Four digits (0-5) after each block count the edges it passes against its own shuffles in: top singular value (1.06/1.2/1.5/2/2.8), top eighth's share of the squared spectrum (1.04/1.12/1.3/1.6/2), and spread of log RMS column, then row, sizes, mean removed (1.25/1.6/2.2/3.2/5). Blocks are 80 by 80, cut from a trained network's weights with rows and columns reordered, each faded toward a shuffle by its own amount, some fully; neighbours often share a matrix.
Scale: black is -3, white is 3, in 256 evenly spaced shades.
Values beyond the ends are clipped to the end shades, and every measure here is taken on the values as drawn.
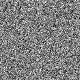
1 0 0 0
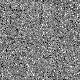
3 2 1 0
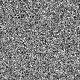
3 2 0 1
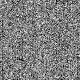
2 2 1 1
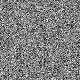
0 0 0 0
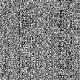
3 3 2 1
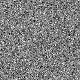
0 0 0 0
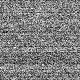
3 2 0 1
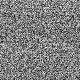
1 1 0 0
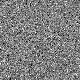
0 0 0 0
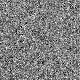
1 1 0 0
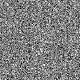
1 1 1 0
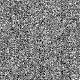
2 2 1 0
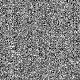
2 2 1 0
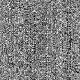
3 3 2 0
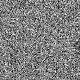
2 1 0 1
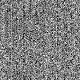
3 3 1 0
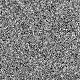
0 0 0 0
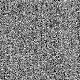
2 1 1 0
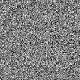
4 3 1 1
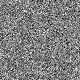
0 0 0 0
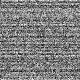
4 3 0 2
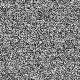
1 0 0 0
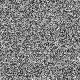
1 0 0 0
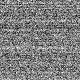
3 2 0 0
